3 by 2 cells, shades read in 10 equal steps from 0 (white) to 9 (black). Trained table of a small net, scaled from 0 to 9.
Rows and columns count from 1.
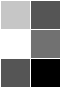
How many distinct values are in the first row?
2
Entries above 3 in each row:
1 1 2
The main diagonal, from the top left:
2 5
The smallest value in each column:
0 5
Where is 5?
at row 2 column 2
